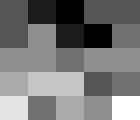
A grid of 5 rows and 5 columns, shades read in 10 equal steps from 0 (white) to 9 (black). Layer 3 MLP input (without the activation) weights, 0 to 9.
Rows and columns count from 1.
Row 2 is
6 4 8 9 5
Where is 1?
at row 5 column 1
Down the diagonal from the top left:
6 4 5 6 0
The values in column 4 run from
4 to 9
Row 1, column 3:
9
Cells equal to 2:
2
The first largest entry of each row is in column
3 4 3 4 2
